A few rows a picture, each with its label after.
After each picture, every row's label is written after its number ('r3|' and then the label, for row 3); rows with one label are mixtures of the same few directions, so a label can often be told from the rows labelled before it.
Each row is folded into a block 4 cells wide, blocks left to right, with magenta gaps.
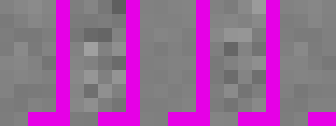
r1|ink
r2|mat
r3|mat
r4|mat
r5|ink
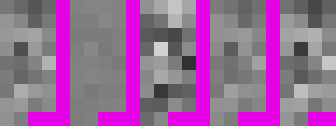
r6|ink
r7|ink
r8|ink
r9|ink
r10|ink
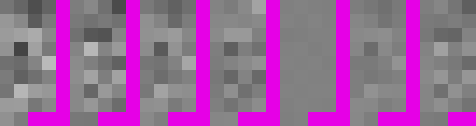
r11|ink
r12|mat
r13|ink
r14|mat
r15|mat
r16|ink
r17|mat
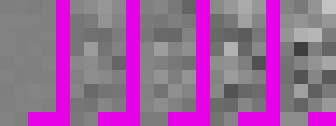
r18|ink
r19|ink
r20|mat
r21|ink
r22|mat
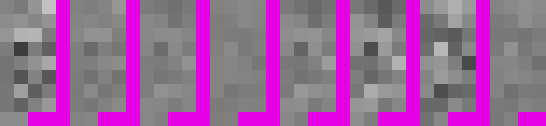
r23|mat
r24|mat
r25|ink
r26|ink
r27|ink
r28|ink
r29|ink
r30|ink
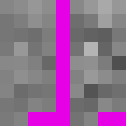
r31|ink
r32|ink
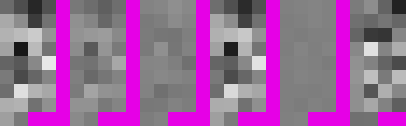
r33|ink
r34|ink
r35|ink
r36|ink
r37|ink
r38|mat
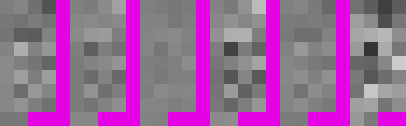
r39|mat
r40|mat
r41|ink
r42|mat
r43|mat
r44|ink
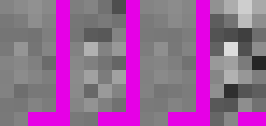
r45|ink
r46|mat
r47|ink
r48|ink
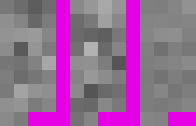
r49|ink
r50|ink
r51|mat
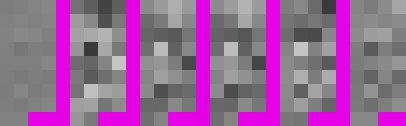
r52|mat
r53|ink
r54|ink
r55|ink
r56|mat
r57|mat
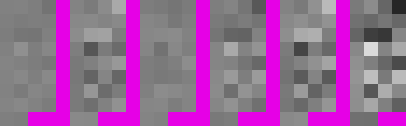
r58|mat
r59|mat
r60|ink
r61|mat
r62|mat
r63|mat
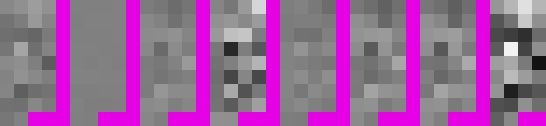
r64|ink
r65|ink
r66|ink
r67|mat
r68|mat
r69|ink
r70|ink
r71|ink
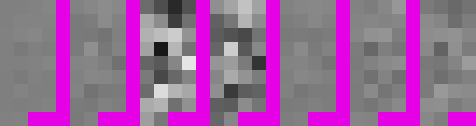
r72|mat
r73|ink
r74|ink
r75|ink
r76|ink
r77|mat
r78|ink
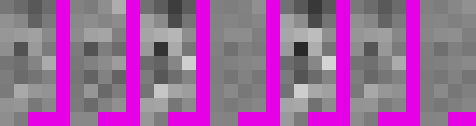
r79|ink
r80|mat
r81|ink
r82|mat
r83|ink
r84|ink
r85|mat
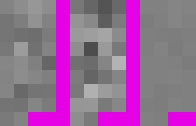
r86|ink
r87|ink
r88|ink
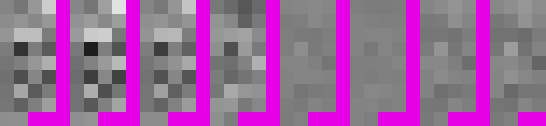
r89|mat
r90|mat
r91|mat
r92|ink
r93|ink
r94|ink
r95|ink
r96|ink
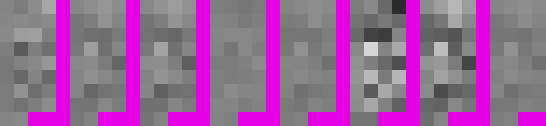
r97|mat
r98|ink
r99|ink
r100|ink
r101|ink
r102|mat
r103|ink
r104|ink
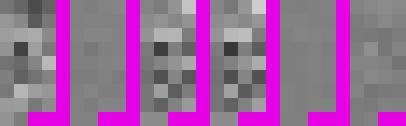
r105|ink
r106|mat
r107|mat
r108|mat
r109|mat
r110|ink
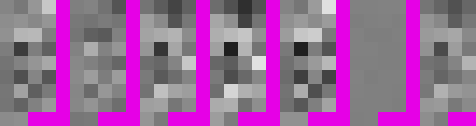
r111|mat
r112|mat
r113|ink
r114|ink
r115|mat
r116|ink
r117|ink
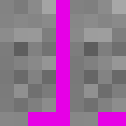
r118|mat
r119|mat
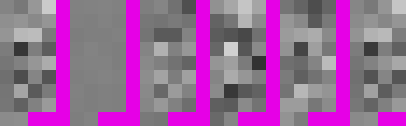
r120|mat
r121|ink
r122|mat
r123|ink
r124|ink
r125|mat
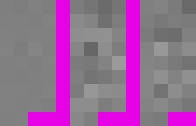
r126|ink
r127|ink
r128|mat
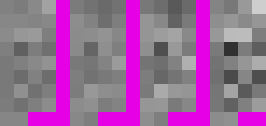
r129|mat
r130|ink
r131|ink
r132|mat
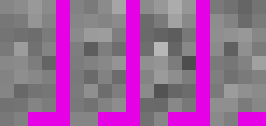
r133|ink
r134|mat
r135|ink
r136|ink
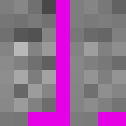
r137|mat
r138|mat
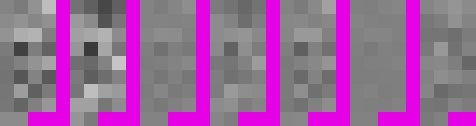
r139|mat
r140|ink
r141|mat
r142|ink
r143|mat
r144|mat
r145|ink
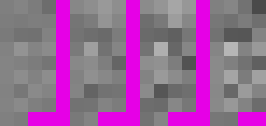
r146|mat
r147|ink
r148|ink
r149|mat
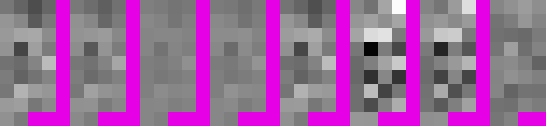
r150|ink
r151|ink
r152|ink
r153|ink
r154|ink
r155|mat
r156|mat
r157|ink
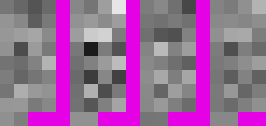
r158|ink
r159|mat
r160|mat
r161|mat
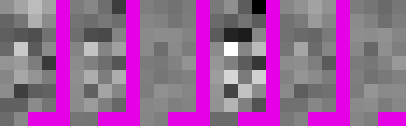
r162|ink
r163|mat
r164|ink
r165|mat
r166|ink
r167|ink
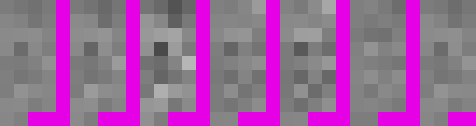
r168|ink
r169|ink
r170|ink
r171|mat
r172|mat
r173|mat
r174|ink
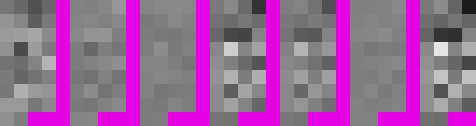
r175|ink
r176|mat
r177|ink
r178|mat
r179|mat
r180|mat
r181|mat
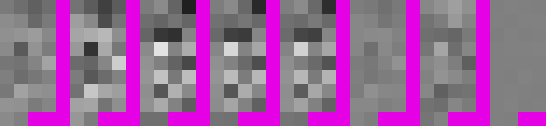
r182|ink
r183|ink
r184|mat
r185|mat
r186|mat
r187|ink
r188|ink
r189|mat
